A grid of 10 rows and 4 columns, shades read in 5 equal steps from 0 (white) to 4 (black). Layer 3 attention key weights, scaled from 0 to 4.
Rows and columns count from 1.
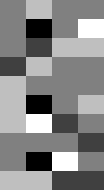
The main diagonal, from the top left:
2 4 1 2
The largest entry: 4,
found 3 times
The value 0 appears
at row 2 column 4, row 7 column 2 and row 9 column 3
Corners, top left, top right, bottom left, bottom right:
2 2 1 3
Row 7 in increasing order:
0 1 2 3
